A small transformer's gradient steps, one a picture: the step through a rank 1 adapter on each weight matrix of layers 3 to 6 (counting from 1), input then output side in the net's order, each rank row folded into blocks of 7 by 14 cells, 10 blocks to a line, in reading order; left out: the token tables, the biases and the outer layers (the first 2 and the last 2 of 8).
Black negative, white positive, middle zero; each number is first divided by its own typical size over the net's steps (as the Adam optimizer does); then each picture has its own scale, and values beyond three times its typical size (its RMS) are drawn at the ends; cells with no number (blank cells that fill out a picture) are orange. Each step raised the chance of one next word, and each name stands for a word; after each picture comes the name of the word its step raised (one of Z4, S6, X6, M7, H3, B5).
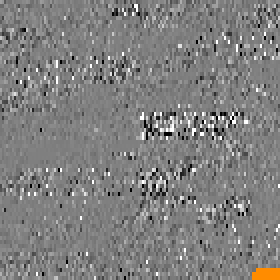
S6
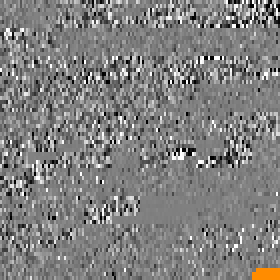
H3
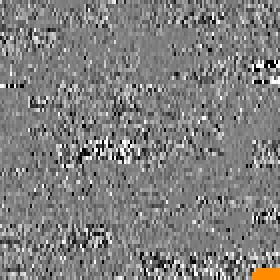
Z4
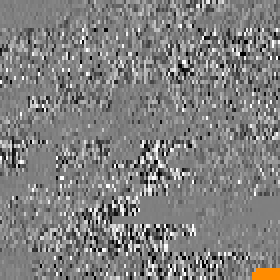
Z4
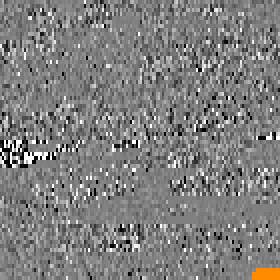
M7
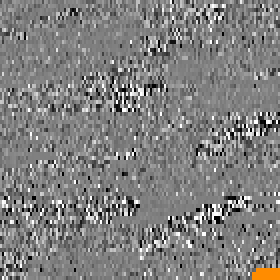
M7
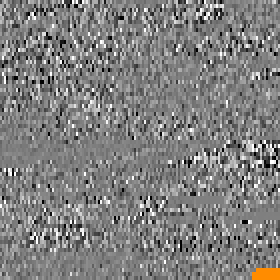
M7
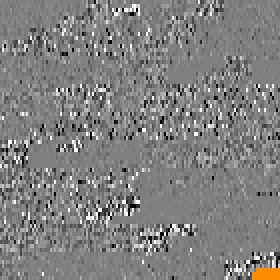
M7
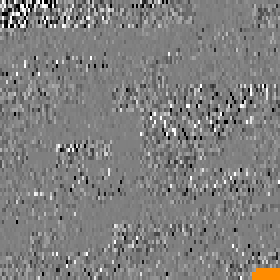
S6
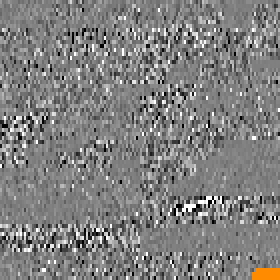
Z4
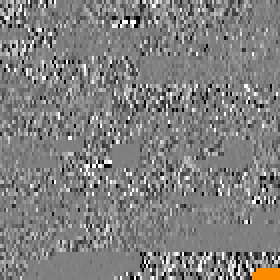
Z4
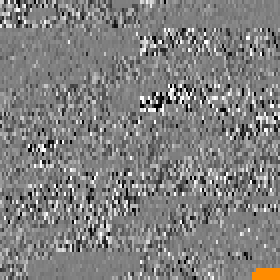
Z4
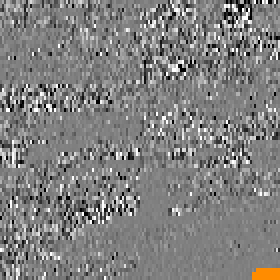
H3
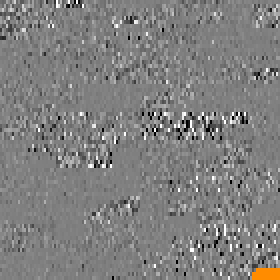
S6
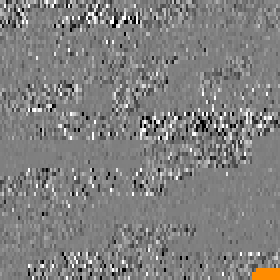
S6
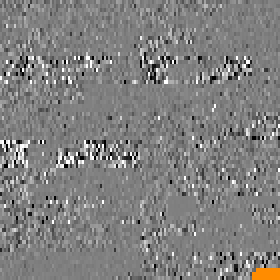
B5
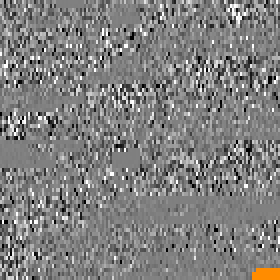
H3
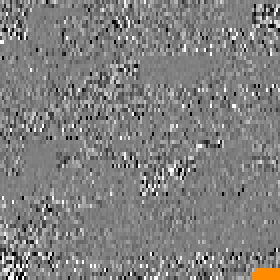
M7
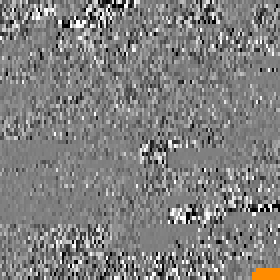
Z4
